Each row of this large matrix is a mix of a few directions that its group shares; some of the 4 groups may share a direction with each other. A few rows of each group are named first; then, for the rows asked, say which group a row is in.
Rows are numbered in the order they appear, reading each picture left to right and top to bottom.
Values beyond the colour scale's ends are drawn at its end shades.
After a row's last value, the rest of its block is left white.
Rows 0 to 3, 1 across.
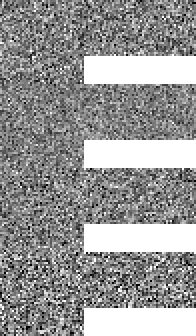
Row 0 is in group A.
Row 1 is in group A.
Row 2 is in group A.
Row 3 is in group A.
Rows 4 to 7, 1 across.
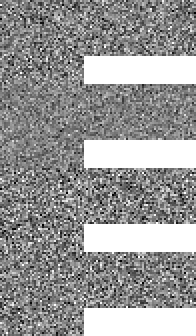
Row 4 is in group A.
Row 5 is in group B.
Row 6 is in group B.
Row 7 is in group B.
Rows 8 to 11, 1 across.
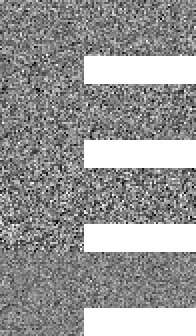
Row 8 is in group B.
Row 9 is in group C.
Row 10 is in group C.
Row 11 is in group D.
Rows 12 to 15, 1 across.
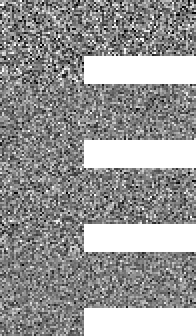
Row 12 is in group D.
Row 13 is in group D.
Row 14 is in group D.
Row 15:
B
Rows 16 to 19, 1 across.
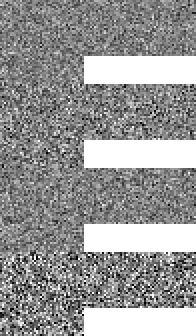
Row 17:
D
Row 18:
C
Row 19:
D
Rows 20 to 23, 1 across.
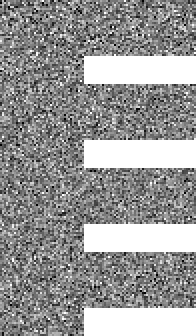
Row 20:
A
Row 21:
D
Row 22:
A
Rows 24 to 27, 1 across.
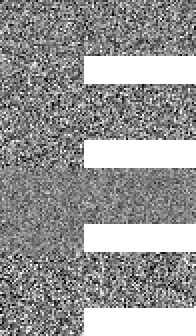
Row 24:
B
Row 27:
A
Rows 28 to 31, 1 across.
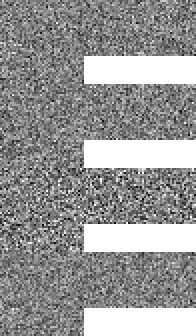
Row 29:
D
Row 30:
B
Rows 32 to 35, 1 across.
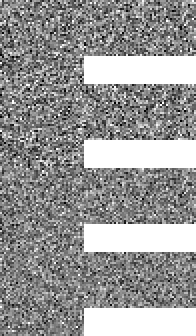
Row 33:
B
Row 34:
D
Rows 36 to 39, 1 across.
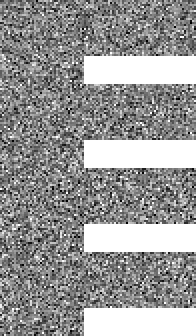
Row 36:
B
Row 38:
B
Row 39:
C
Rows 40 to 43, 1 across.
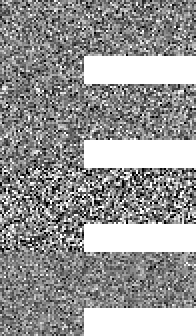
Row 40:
B
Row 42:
B
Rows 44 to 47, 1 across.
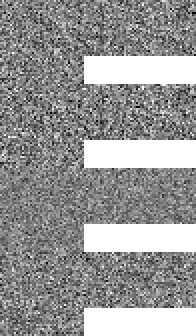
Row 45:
A
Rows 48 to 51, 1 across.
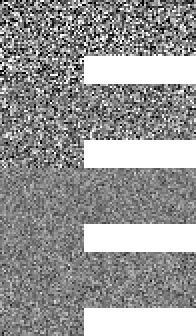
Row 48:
A
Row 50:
A
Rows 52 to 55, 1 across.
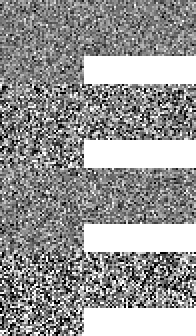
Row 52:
A
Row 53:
C
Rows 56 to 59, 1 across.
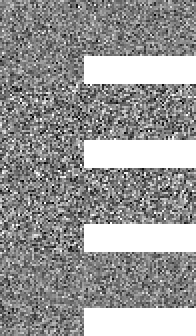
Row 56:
D
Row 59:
B
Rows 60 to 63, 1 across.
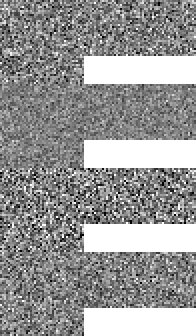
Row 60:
C
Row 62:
A
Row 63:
A
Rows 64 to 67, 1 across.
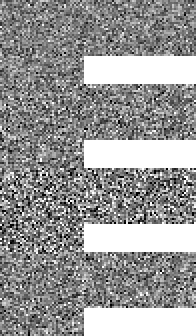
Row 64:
B
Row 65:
A
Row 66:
D
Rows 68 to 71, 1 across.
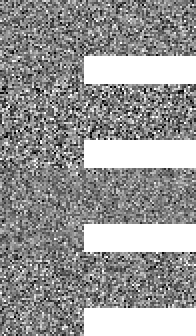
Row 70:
D
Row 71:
A
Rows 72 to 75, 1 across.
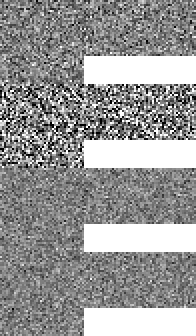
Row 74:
B
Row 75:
A
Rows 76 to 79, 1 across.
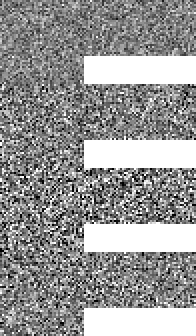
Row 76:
A
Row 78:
B
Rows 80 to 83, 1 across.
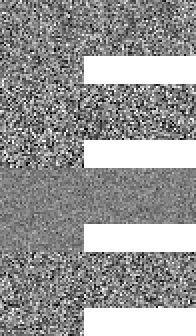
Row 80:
D
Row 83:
D
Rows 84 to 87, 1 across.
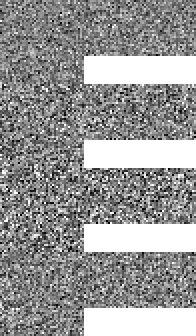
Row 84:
B
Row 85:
A
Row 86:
C
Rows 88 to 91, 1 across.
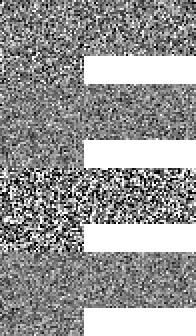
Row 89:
B
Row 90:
C
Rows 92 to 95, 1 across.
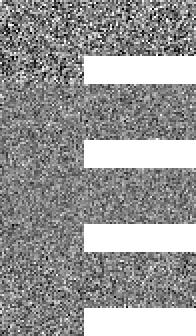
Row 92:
B
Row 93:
B
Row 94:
A
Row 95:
D
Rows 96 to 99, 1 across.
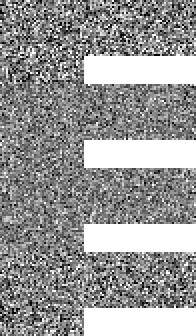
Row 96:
B
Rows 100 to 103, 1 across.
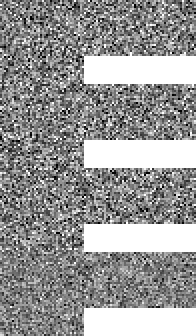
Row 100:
A
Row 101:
B
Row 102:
B
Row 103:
B
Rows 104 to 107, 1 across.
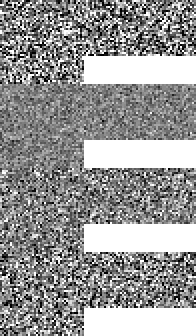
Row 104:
B
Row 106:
C
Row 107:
C
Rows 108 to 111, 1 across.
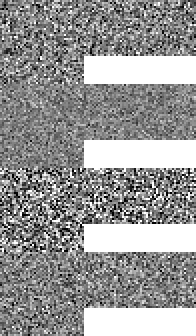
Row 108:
C
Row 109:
A
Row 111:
B
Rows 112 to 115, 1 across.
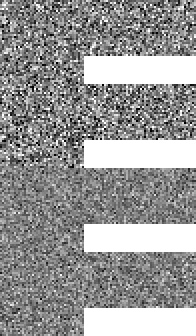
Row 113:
D
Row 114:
D
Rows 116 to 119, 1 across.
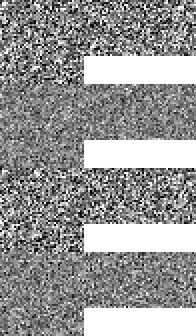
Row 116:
C
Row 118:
C
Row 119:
B
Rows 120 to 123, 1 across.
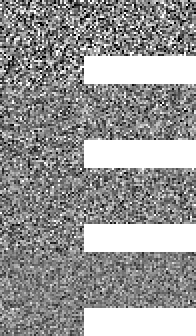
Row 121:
B
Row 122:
B
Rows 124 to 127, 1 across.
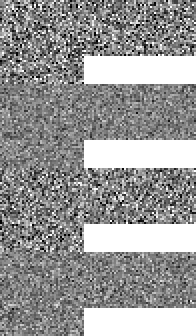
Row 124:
D
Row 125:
C
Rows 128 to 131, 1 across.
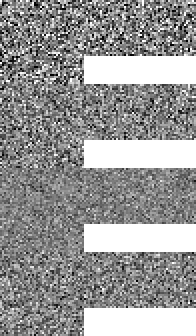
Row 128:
C
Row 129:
D
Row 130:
A
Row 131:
C
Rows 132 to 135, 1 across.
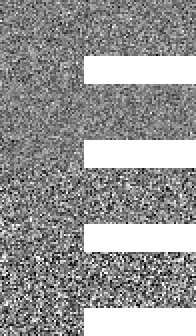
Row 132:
B
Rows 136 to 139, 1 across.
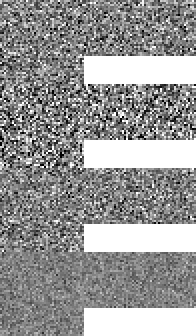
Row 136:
A
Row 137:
A
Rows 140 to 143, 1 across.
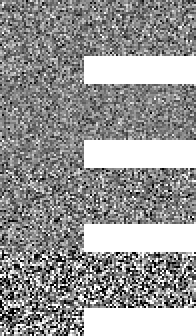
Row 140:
D
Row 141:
D
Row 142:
D
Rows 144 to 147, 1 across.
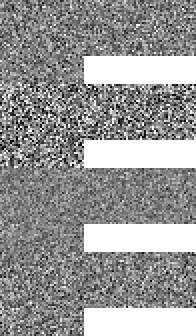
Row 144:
D
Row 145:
D
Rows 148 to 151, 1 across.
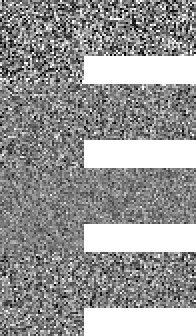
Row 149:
A
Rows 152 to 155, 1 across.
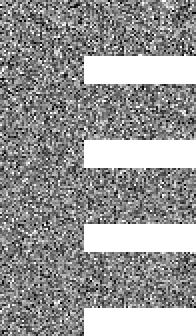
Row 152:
D
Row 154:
B
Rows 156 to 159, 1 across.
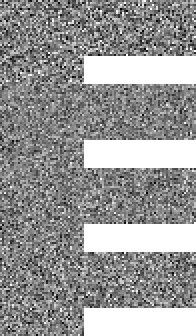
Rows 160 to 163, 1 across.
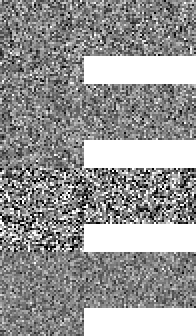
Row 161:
D
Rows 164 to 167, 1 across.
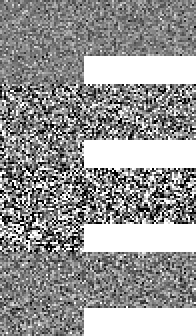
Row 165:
A
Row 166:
B
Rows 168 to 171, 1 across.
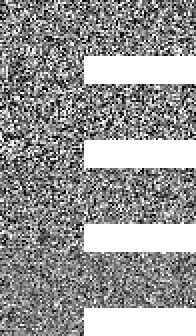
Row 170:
A
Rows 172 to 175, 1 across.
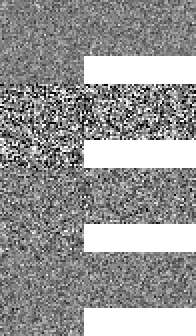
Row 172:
C
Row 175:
C
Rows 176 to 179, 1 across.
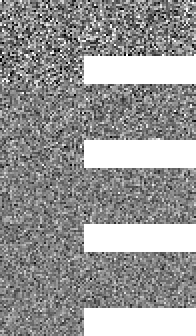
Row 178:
C
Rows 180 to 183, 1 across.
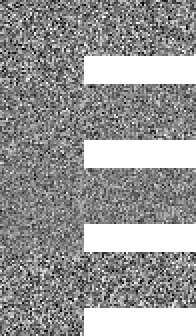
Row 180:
A
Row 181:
A
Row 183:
A
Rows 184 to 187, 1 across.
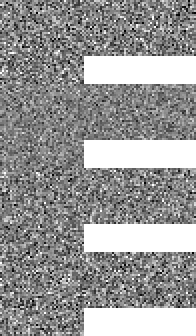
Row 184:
D
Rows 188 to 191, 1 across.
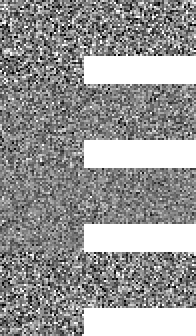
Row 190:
D
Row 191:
D
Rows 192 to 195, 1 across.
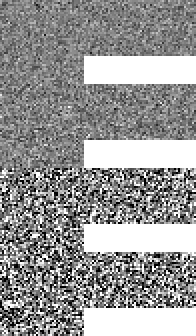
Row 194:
C
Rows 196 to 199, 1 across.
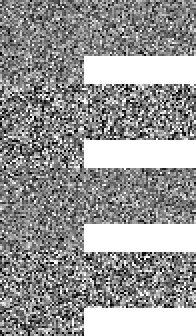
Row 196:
A
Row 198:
A
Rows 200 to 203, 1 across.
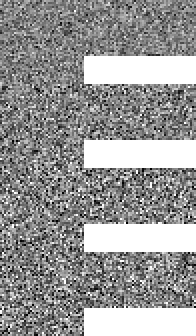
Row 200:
B
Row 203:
A
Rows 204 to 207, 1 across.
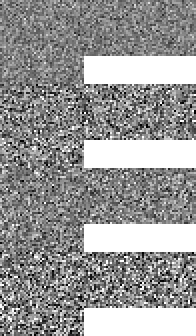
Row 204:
A
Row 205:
B
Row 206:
C
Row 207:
C
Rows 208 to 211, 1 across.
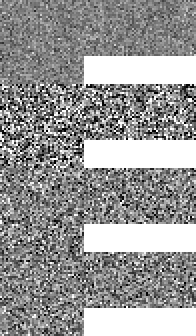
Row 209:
A
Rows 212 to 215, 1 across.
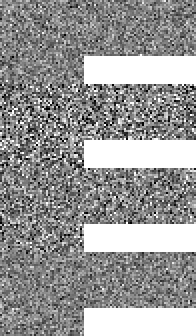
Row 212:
D
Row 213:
D
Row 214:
A
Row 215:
D
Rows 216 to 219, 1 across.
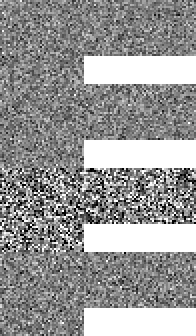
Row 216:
D
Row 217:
B
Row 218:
A
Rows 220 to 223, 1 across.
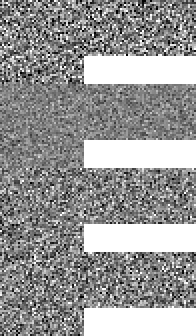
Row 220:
B
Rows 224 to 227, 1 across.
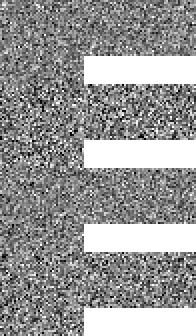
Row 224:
C
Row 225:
A
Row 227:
C
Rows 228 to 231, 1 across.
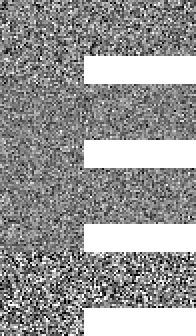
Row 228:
C
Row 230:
D
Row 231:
D
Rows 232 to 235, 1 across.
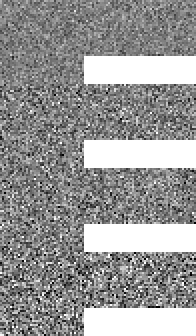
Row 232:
B
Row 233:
A
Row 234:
D
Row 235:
B
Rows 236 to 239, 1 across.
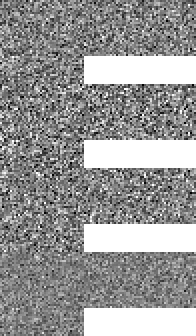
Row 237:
C
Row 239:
C
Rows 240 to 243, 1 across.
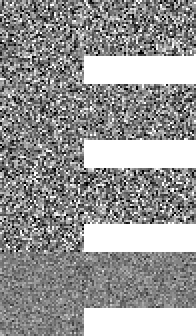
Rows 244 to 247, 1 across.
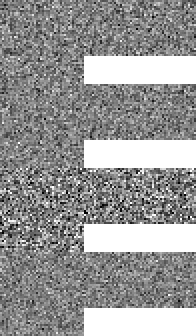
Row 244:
C
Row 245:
C
